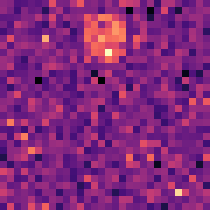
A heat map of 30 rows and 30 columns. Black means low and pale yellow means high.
Ninth with the highest average: top middle. Mirror symmetry: none. Slope: none. Odd patch: higher, in the top middle. Stripes: none.
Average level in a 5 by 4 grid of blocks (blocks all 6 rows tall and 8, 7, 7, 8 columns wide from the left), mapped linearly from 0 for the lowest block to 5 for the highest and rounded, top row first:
1450 | 1230 | 2111 | 1020 | 2012
